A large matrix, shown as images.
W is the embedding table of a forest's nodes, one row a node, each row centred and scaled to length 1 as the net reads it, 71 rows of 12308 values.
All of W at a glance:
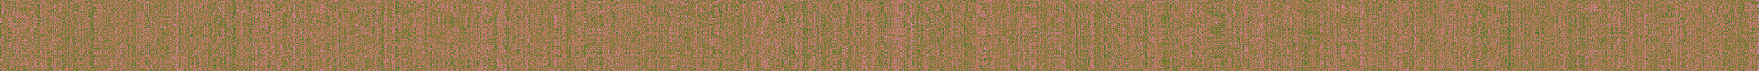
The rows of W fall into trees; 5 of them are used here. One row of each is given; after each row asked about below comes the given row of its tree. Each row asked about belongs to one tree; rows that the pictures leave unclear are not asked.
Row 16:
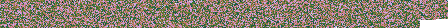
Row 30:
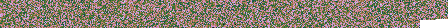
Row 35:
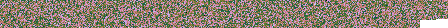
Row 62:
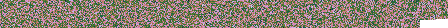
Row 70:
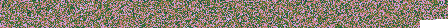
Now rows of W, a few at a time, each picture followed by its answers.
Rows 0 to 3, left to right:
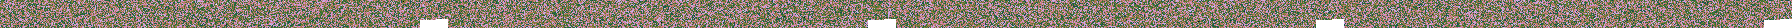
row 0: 16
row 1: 30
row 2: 30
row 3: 62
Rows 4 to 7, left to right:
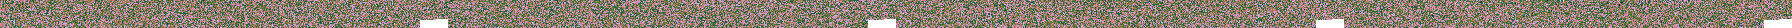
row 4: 70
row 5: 16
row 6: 70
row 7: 70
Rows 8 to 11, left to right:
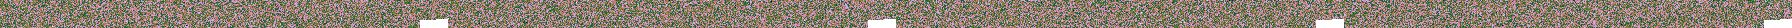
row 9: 70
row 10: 70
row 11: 30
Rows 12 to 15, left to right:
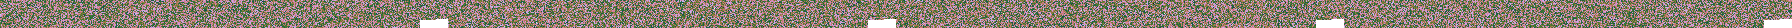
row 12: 30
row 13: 16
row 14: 30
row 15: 16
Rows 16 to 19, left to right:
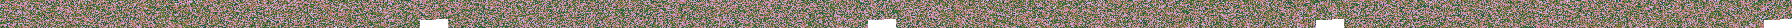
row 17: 16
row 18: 62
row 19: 62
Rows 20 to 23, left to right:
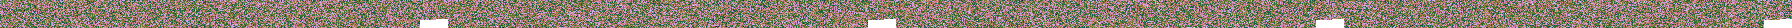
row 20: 16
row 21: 62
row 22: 62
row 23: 16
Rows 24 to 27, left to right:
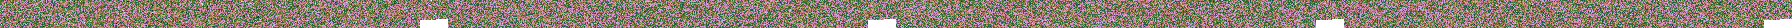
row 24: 35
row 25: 16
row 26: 62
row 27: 16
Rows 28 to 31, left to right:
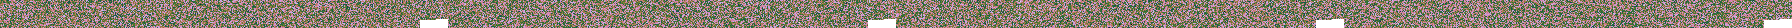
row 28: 30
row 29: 30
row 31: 16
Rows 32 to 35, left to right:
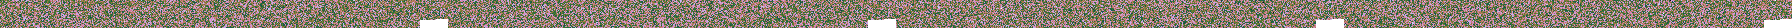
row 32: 30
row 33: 30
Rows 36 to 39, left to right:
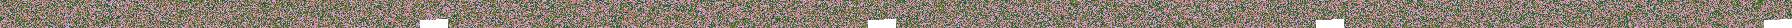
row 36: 70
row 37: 30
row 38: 30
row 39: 62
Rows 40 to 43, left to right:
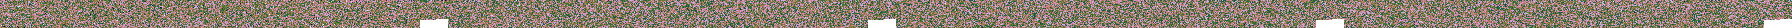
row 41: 30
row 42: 62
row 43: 16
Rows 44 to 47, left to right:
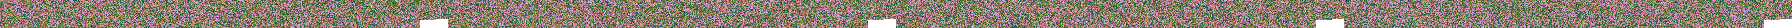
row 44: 62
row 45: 16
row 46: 30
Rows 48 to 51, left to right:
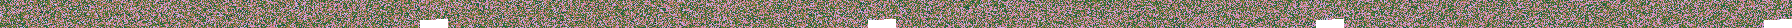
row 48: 30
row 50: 70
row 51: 70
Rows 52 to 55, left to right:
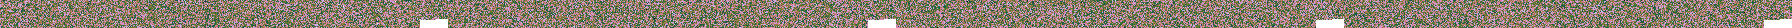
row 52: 16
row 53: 16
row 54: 70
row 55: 30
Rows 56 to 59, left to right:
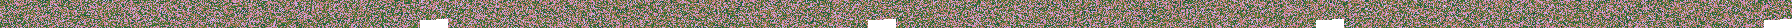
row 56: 30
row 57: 16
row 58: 35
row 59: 62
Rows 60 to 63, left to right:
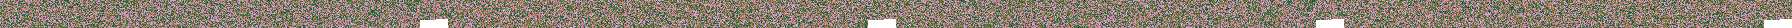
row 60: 62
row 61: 16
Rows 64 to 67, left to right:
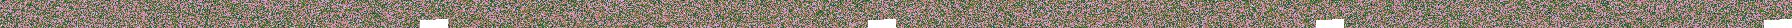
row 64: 16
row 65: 62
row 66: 62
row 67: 30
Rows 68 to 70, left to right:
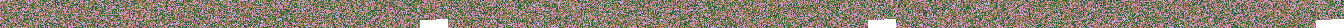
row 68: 62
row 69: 70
